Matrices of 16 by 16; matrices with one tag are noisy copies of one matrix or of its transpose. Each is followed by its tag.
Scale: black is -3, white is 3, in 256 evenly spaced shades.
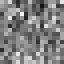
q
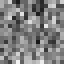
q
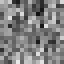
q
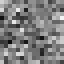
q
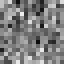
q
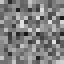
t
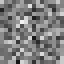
t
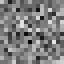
t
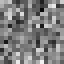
q
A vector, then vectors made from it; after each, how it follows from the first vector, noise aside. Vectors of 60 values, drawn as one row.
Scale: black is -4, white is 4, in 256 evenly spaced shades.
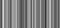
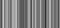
copied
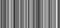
reversed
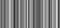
reversed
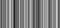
reversed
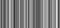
reversed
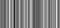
reversed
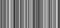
reversed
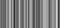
reversed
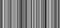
copied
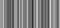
wrapped around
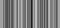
wrapped around
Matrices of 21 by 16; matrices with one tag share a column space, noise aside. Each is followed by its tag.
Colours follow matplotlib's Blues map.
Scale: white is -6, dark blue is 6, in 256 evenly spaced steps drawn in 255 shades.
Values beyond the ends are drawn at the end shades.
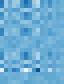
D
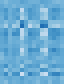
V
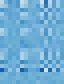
D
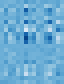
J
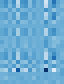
D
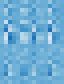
J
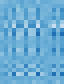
V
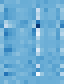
V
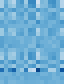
D
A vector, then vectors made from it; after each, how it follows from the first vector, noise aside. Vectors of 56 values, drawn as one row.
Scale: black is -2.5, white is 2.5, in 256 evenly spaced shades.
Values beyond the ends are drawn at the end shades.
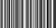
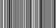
partly zeroed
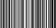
sign-scrambled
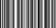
wrapped around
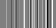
partly zeroed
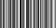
wrapped around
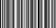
wrapped around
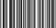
wrapped around
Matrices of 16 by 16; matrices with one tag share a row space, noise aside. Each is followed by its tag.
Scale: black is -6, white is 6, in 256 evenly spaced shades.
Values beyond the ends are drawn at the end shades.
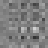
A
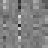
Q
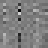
Q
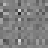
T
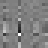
Q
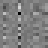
Q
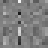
Q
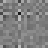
T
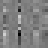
Q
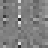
Q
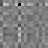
T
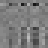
A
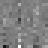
Q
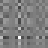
T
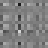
T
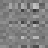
A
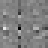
Q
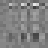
A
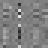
Q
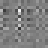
T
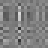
T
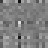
T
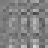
A
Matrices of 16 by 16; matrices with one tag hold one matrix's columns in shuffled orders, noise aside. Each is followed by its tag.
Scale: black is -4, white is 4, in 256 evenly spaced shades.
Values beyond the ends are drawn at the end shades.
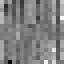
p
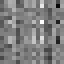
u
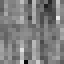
p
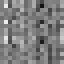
u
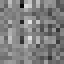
u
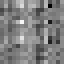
u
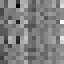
u
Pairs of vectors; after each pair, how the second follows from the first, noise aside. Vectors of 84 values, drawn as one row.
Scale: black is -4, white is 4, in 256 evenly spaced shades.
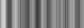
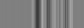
partly zeroed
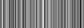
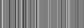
partly zeroed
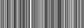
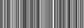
reversed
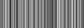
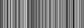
reversed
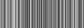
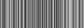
reversed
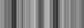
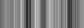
reversed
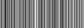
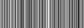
reversed
